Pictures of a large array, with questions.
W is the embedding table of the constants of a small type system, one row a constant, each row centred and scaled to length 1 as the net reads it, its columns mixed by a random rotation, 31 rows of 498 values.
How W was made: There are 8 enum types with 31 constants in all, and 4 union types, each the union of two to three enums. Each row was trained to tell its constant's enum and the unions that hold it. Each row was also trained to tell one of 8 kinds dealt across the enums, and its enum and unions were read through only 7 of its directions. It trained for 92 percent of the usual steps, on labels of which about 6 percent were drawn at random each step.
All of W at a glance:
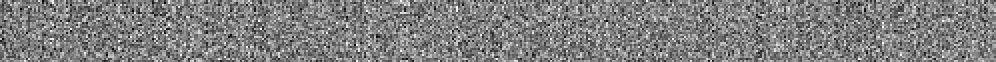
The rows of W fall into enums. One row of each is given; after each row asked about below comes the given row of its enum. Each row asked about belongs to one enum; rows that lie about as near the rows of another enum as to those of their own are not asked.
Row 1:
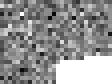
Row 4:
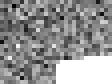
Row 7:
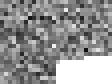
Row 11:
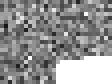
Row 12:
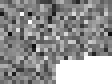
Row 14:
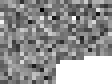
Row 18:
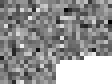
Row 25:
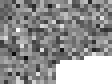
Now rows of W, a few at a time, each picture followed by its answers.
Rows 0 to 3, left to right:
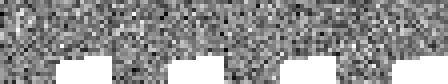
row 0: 12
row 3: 4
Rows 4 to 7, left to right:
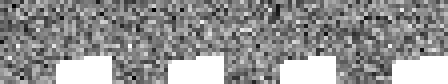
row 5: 4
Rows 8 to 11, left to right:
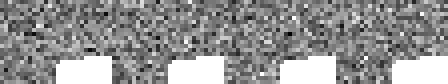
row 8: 14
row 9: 14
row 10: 25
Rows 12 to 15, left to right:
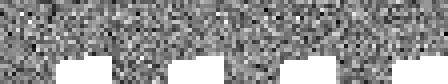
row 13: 4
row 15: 12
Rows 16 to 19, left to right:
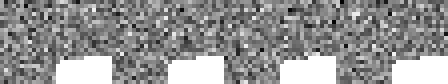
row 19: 12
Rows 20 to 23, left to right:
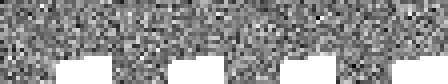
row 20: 4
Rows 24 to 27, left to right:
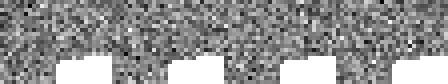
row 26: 14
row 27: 14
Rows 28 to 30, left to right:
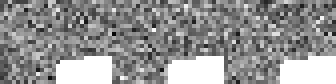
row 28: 14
